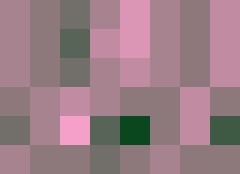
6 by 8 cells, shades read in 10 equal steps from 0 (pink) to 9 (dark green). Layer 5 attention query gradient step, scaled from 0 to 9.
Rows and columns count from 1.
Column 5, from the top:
1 1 2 4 9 4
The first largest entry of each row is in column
3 3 3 1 5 4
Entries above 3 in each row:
3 3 3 4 5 6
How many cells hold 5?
4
